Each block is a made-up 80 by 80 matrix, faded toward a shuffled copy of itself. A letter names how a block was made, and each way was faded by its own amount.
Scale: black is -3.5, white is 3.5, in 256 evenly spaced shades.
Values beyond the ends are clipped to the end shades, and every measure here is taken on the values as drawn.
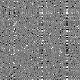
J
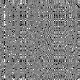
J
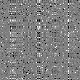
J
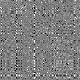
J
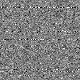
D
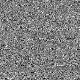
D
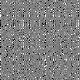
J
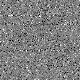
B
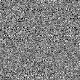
D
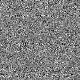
D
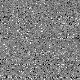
B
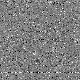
B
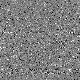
B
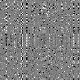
J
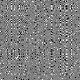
J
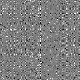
J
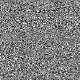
D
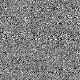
D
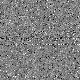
B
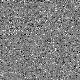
B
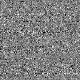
D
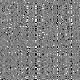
J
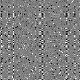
J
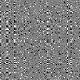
J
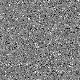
B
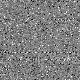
B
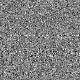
D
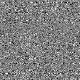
D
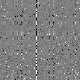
J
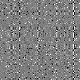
J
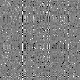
J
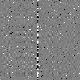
J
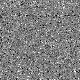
B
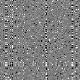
J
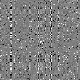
J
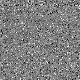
B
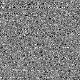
D
